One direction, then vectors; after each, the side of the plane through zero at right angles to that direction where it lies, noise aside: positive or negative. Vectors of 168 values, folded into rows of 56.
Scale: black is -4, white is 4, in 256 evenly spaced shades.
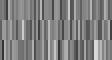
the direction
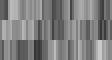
positive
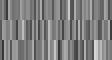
positive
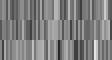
positive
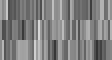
negative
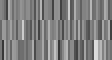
positive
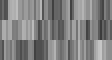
positive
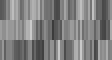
negative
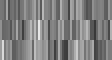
negative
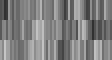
positive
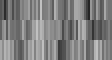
positive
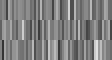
positive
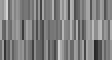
negative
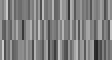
negative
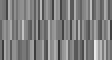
positive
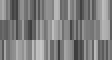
positive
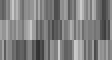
negative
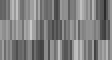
negative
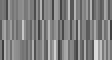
positive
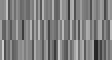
negative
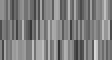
positive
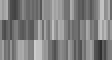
negative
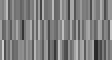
negative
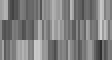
negative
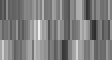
negative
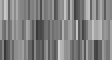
negative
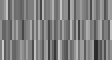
negative
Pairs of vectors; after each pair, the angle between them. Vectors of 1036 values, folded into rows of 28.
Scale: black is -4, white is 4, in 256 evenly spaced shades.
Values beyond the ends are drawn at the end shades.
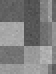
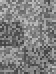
partly opposed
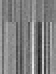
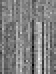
nearly opposite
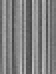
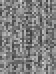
partly aligned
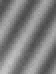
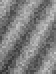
nearly opposite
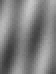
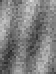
nearly parallel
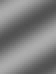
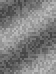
nearly opposite
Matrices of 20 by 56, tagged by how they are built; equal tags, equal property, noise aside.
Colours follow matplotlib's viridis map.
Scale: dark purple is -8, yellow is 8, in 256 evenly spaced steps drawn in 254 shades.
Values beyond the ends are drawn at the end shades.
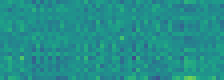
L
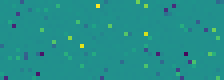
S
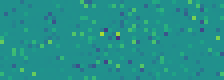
S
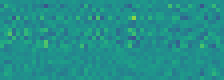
L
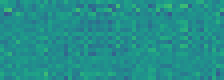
L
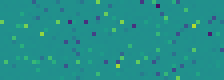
S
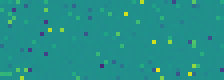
S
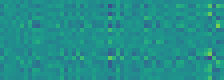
L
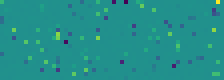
S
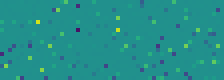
S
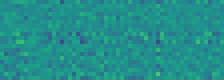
L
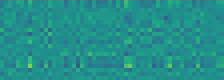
L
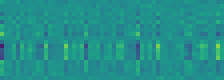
L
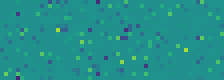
S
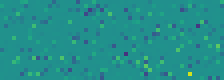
S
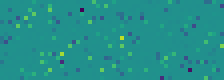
S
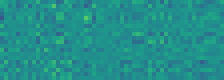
L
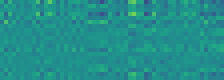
L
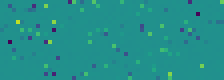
S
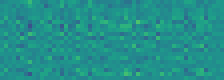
L
